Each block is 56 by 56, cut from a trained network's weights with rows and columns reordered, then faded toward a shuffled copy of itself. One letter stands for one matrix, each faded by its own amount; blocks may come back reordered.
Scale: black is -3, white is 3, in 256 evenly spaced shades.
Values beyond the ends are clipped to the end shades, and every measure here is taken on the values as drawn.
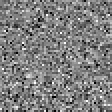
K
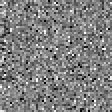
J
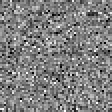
K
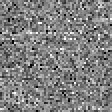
K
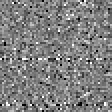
J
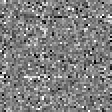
J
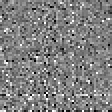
J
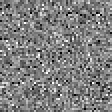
K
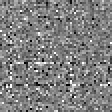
J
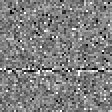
J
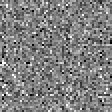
J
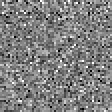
K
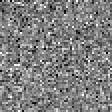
K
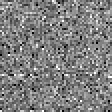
J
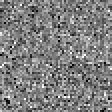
K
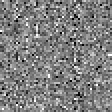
J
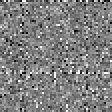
J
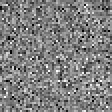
K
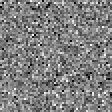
K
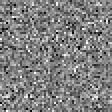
K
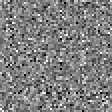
J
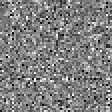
J
